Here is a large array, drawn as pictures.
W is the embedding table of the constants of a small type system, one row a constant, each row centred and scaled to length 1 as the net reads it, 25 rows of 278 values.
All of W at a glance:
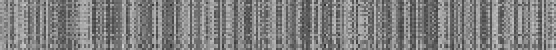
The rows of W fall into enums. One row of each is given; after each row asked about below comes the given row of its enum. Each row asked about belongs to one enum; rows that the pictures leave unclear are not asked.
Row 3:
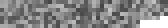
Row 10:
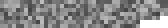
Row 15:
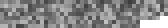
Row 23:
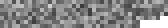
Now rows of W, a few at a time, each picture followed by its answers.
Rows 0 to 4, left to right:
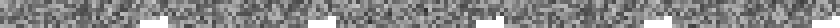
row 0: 3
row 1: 15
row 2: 23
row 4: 15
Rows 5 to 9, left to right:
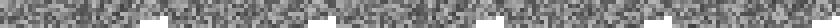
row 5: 3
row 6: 10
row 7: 3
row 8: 10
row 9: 15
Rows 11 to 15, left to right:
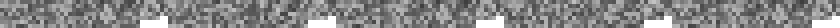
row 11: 15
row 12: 3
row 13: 15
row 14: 10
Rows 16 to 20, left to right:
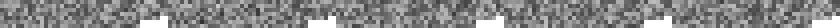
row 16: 10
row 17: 23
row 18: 15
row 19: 10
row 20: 3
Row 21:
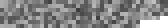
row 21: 3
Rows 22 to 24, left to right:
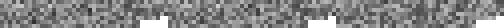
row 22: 23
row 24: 3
